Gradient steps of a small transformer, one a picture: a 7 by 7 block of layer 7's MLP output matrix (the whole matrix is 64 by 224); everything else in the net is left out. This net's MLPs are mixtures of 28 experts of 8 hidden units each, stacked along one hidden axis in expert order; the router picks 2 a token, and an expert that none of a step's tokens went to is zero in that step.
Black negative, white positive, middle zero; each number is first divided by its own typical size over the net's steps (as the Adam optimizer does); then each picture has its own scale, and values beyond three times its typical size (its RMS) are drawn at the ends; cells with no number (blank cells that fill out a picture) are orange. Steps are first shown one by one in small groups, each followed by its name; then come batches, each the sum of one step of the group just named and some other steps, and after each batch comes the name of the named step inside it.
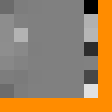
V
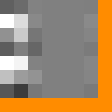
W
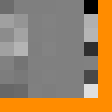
V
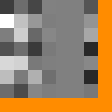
W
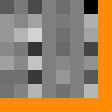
V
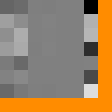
V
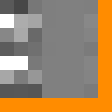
W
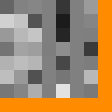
W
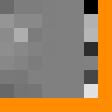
V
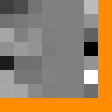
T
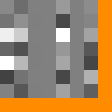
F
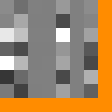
F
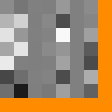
F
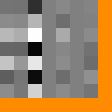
F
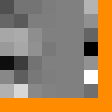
T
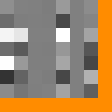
F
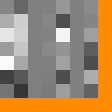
F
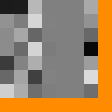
T
